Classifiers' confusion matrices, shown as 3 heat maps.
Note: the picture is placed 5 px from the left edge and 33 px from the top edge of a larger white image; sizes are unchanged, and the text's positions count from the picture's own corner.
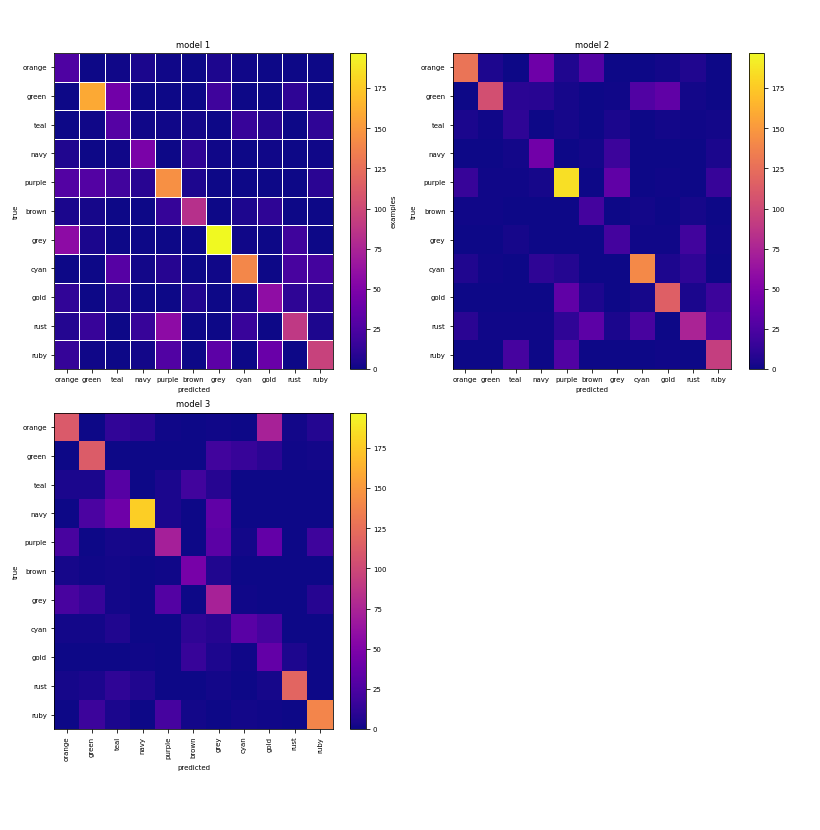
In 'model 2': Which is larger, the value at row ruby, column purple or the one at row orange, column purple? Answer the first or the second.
the first
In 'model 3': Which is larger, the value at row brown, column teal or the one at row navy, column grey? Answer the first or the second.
the second
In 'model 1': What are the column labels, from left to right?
orange, green, teal, navy, purple, brown, grey, cyan, gold, rust, ruby
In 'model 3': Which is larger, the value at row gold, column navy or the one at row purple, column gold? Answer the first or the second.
the second
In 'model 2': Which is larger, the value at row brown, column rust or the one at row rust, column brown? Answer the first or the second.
the second
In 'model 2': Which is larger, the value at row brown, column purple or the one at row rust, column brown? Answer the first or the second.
the second
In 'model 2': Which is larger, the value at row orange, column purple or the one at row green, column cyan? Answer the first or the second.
the second
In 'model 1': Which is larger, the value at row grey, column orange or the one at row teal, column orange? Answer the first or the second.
the first
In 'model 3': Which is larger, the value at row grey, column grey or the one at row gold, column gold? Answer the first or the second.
the first
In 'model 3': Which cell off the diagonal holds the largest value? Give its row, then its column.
orange, gold
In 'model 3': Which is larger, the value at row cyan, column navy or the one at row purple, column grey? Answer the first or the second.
the second
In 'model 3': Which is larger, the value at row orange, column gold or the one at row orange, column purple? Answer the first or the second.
the first
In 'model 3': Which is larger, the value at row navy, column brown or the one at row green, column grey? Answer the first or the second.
the second
